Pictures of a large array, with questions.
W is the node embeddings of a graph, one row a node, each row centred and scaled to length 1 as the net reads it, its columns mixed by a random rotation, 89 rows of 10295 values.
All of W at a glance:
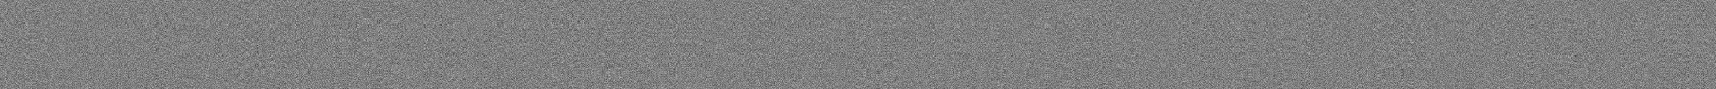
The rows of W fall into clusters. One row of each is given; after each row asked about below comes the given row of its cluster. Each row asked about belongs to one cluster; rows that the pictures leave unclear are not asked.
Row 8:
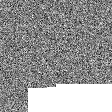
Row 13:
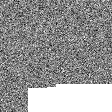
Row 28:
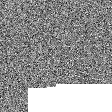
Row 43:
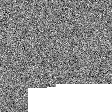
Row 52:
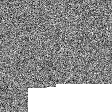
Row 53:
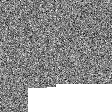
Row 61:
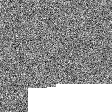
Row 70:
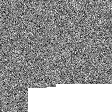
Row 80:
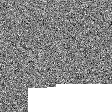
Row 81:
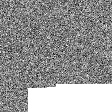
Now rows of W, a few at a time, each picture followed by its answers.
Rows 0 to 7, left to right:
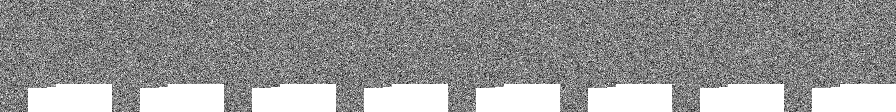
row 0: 61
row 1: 70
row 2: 80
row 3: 13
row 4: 81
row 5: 80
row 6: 43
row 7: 53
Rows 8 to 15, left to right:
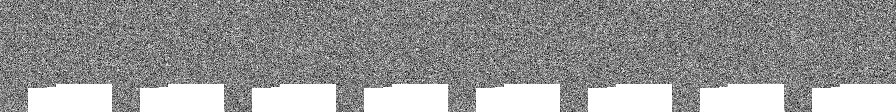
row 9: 28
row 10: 43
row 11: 80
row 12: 8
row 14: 70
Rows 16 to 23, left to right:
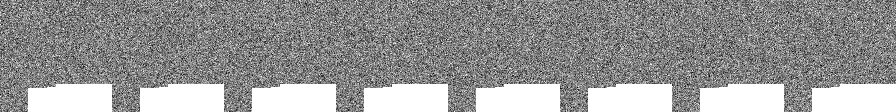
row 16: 70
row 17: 43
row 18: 53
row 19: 53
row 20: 13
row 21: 52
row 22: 81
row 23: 81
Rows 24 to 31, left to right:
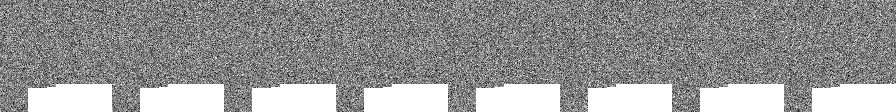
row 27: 43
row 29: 8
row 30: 61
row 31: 13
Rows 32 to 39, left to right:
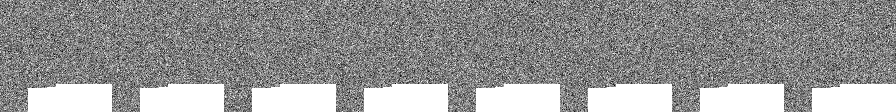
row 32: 81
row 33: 28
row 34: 61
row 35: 13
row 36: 70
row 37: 13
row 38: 81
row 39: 52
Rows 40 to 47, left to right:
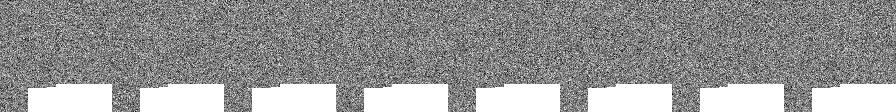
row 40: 52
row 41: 61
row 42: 28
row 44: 8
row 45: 81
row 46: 70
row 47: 52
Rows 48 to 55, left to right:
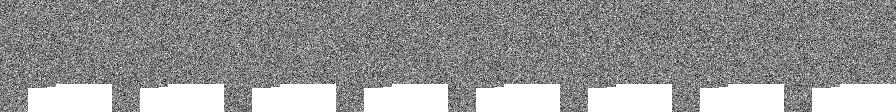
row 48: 81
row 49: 13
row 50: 43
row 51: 81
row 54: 53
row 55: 61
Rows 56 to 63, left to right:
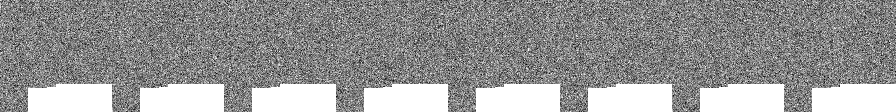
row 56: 61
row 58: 28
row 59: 52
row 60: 8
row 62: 43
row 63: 53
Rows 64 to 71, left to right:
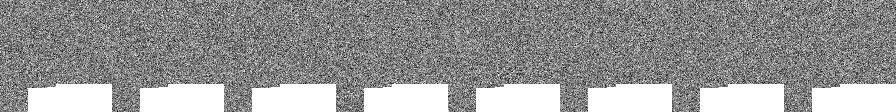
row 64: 81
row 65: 53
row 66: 81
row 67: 61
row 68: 43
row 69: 13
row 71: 80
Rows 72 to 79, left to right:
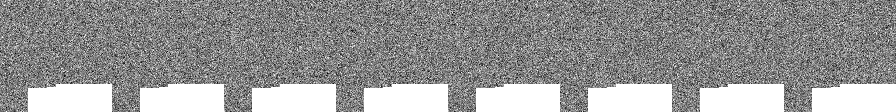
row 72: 13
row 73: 80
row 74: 43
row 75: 13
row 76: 43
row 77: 61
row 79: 52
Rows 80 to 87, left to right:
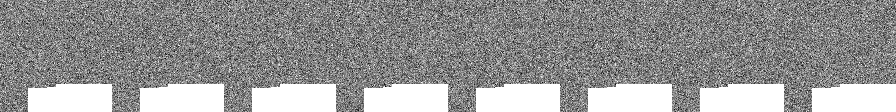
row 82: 28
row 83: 43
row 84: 80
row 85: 28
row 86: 13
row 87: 61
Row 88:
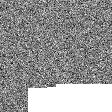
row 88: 80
